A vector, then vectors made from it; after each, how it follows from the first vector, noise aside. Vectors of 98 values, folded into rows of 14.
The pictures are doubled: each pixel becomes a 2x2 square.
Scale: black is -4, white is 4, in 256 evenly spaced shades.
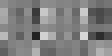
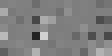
partly zeroed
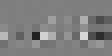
partly zeroed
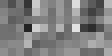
wrapped around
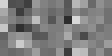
wrapped around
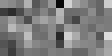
wrapped around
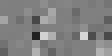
partly zeroed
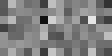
wrapped around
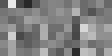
wrapped around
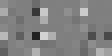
partly zeroed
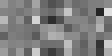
wrapped around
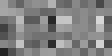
wrapped around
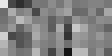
wrapped around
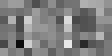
wrapped around
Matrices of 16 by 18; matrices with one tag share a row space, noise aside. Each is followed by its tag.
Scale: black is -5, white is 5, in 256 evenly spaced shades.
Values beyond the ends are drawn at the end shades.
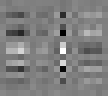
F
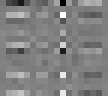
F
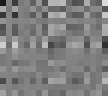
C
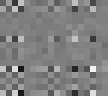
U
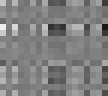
C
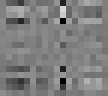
F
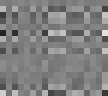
C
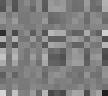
C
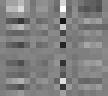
F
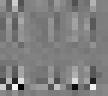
U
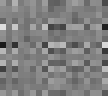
C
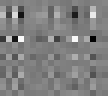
U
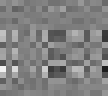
C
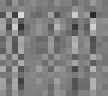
U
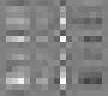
F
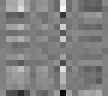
F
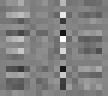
F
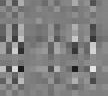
U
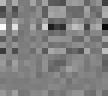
C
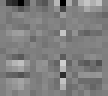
F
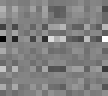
C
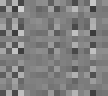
U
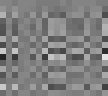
C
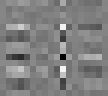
F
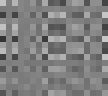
C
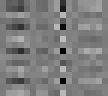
F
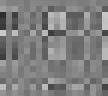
C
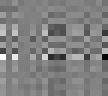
C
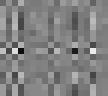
U
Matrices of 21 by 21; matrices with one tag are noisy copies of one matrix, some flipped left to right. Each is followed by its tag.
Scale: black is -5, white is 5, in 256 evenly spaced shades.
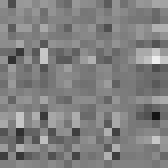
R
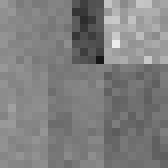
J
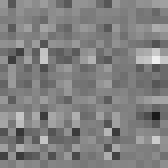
R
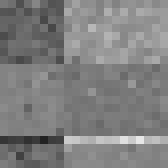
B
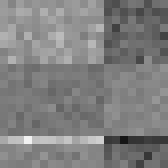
B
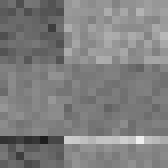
B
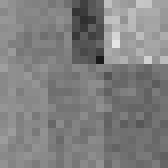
J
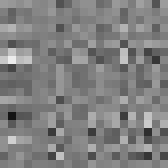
R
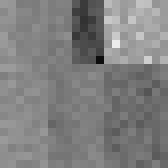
J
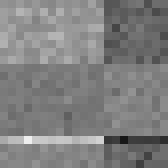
B
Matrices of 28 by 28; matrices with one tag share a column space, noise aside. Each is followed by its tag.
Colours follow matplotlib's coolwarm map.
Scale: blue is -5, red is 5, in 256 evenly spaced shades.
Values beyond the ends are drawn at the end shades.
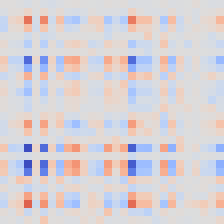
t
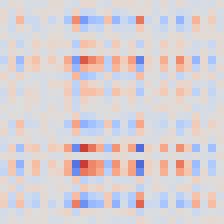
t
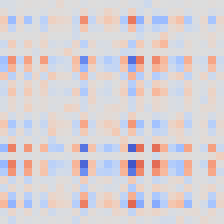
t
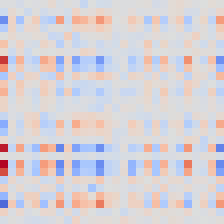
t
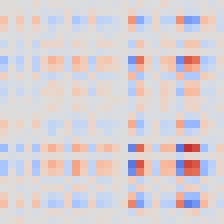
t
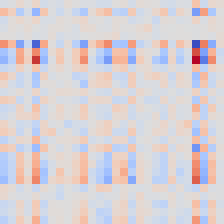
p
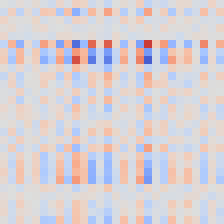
p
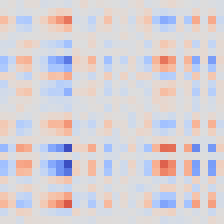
t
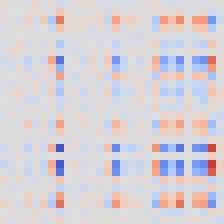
t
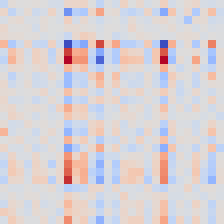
p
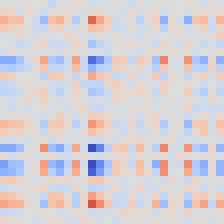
t
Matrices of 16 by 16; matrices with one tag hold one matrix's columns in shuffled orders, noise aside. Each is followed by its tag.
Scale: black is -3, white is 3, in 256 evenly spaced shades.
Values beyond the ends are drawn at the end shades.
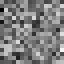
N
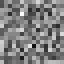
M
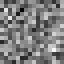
N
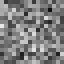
N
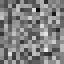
N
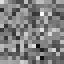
M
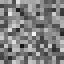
M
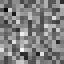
N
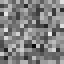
M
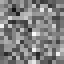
N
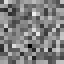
M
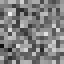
M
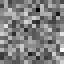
N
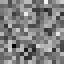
M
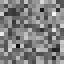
M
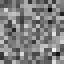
N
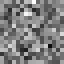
M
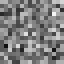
M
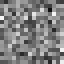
N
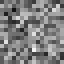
N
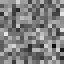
M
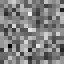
M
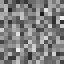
N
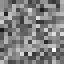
N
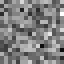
M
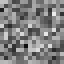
M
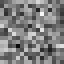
M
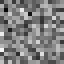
N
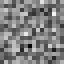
M
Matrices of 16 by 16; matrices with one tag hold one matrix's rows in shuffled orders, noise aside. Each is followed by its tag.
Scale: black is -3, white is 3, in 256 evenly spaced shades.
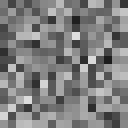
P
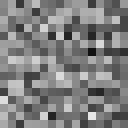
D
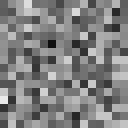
P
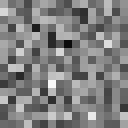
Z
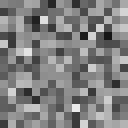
P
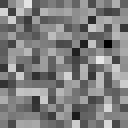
P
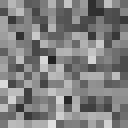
D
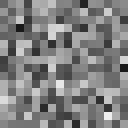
Z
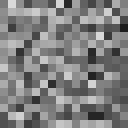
D
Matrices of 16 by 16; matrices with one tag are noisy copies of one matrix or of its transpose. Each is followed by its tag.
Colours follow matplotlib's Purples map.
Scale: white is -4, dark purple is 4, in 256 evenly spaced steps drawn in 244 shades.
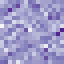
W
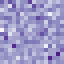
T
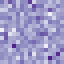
T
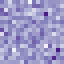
T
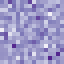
T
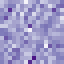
W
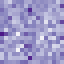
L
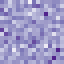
T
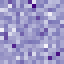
T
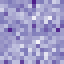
L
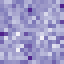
L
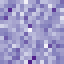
W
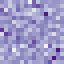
T
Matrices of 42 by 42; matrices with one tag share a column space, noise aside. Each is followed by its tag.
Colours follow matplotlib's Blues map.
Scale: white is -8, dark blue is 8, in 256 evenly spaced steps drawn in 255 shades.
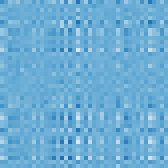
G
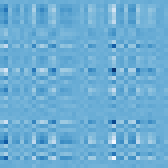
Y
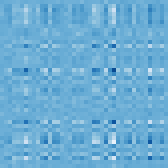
Y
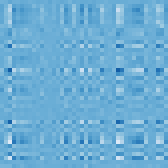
Y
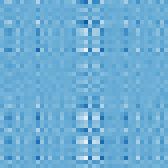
G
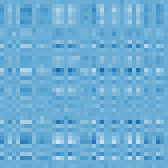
Y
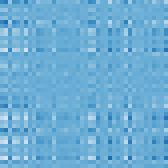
G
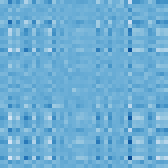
G
